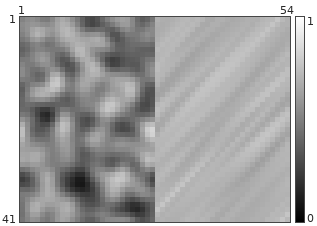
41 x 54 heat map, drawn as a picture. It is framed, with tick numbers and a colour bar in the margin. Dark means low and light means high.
It is made of 1 by 2 panels. Panel 1,1: middling, blotchy, strong in contrast. Panel 1,2: high, slanting up to the right, faint in contrast.
